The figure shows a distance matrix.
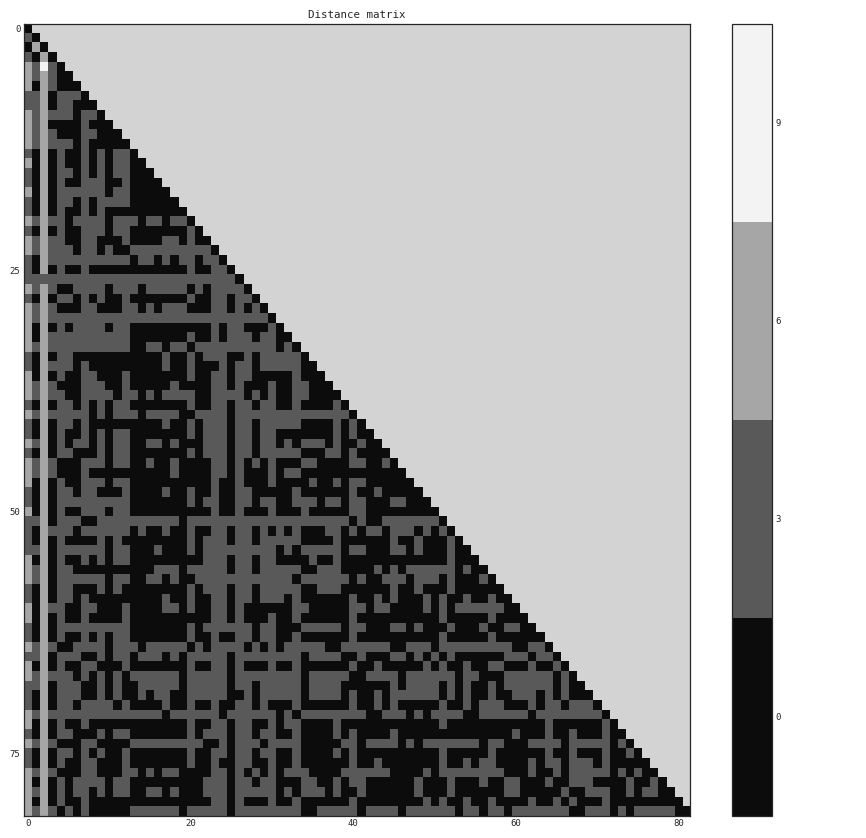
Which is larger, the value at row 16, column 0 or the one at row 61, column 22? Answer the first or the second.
the first
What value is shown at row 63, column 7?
3
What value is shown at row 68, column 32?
3
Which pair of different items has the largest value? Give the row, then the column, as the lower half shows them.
4, 2
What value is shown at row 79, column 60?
3
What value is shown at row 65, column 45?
3
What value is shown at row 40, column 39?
3
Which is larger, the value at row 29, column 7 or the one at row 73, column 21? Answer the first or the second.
the first
